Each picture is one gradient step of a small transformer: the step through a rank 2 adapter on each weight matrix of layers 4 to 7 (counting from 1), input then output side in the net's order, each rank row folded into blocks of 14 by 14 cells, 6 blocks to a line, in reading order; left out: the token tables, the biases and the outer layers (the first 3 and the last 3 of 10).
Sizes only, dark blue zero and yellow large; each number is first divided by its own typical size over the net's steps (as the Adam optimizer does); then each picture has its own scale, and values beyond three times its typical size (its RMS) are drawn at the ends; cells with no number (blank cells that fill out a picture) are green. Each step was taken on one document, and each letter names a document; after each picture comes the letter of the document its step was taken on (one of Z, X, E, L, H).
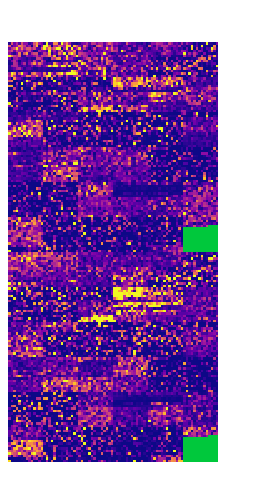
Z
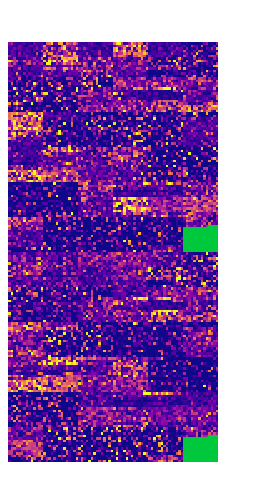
Z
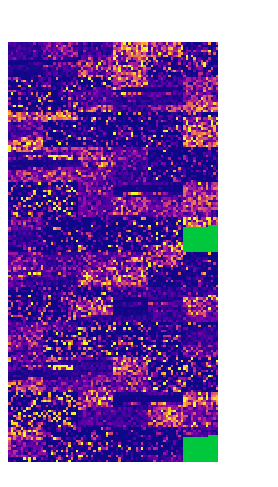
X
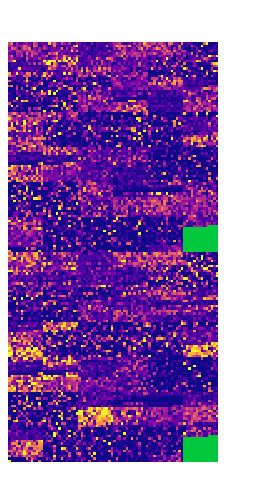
Z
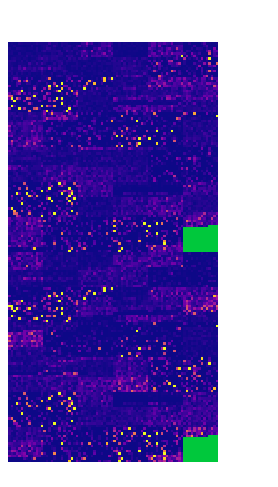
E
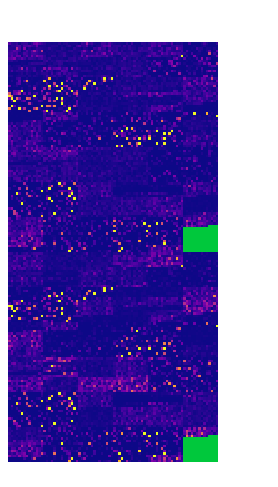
E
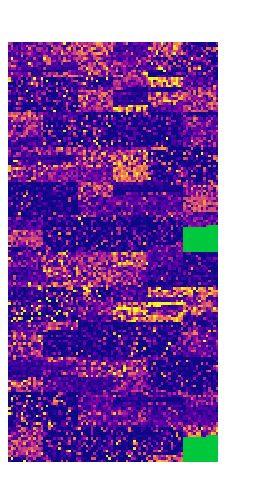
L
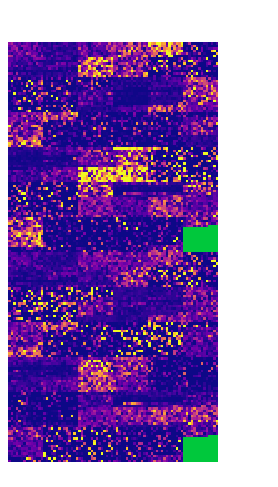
Z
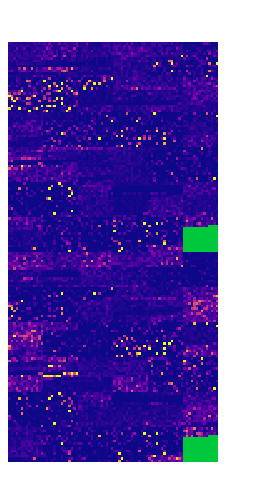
E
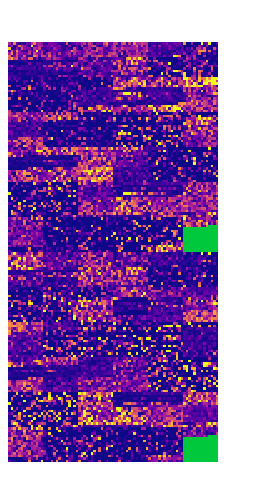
X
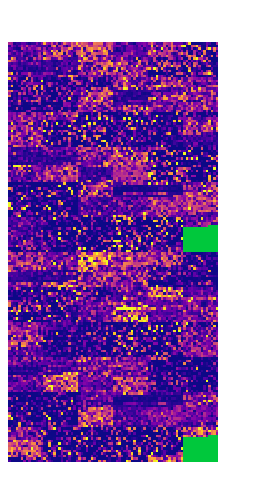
L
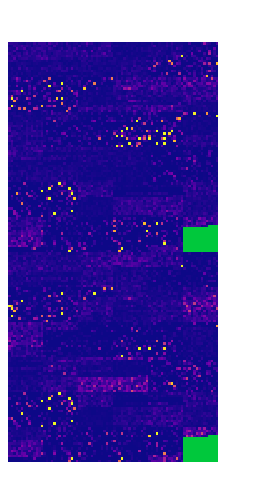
E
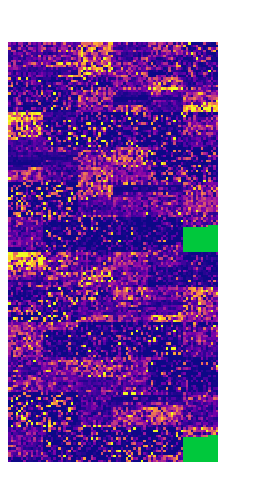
L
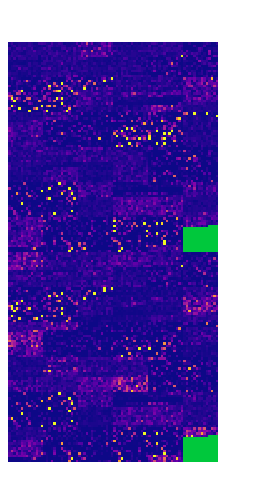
E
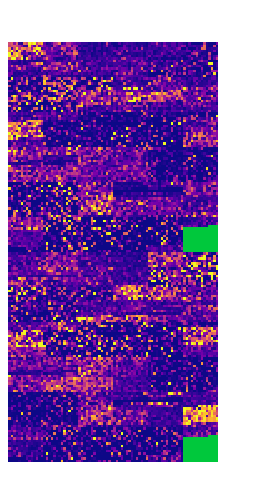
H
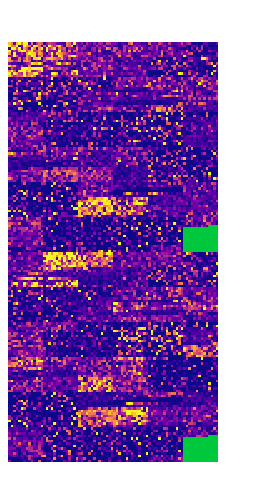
Z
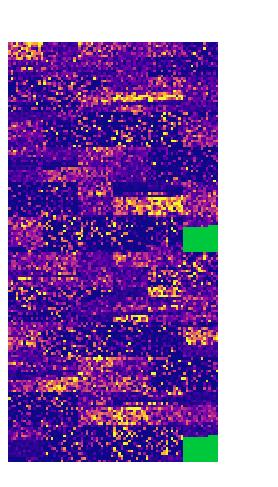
H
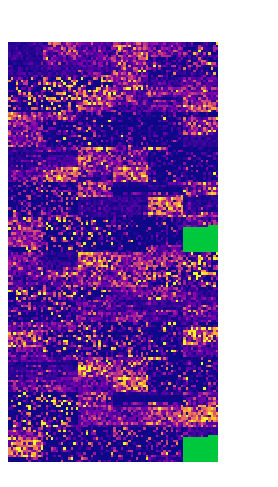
H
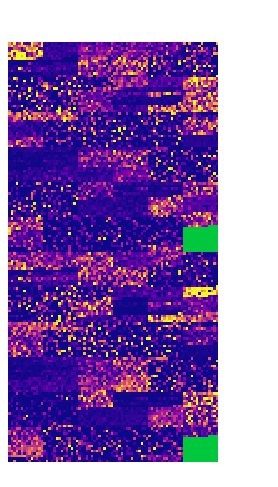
X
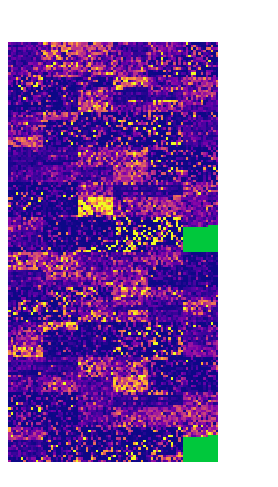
L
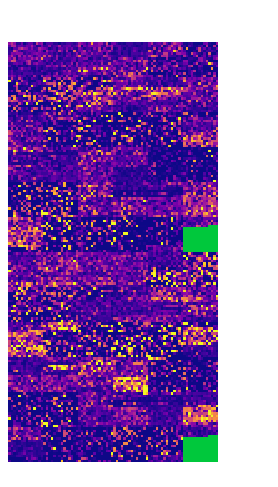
H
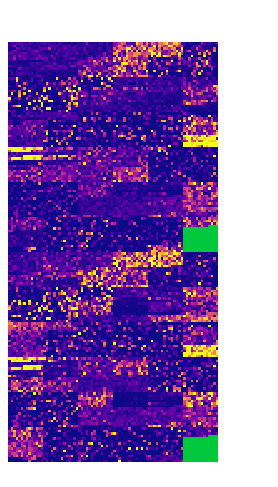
X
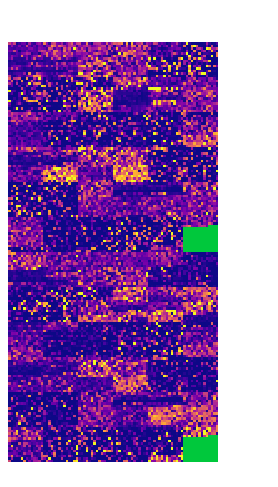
L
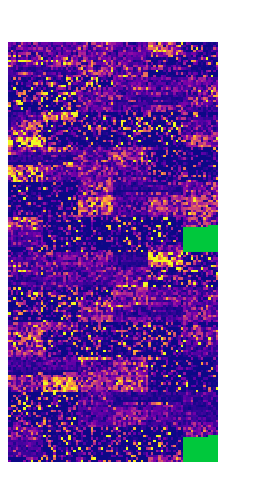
Z
